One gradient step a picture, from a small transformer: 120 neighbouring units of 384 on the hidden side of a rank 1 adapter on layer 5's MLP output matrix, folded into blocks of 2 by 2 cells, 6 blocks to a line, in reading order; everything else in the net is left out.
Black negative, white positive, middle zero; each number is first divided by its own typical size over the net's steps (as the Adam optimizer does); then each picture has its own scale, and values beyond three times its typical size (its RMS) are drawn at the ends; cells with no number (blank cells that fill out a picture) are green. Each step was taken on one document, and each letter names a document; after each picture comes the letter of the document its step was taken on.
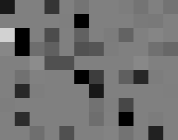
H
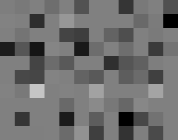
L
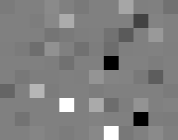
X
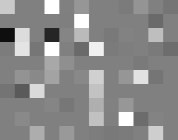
H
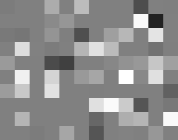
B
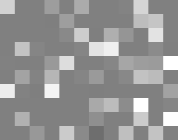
B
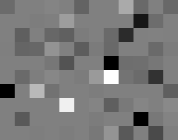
X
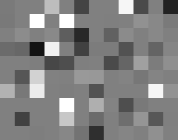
L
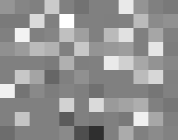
L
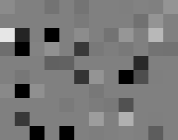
H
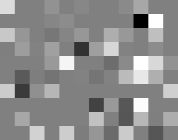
B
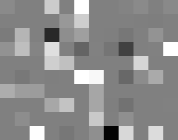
H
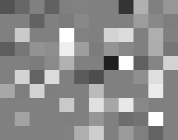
L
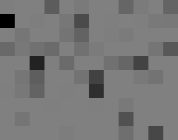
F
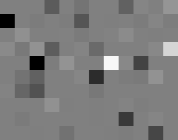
F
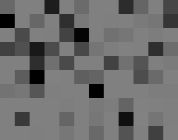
L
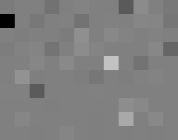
F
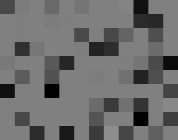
B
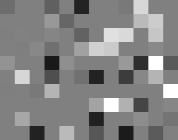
B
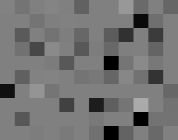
X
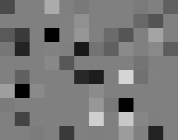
H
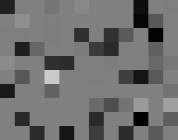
B
